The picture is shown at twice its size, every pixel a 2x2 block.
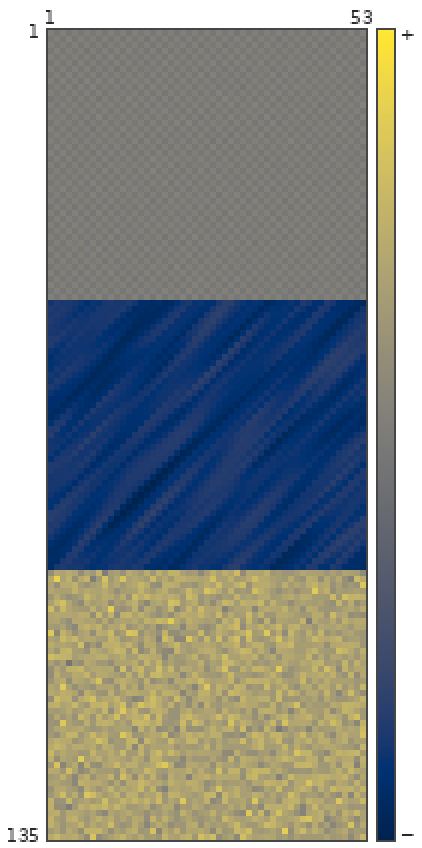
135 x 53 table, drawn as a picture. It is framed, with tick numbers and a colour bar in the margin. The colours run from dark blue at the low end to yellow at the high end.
It is made of 3 by 1 panels. Panel 1,1: middling, checkered, faint in contrast. Panel 2,1: very low, slanting up to the right, faint in contrast. Panel 3,1: high, fine-grained.
